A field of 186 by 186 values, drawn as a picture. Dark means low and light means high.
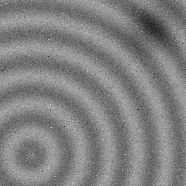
No row or column stands out. The top right is the ninth with the lowest average. Rings spread out from the bottom left. One dip sinks in the top right.
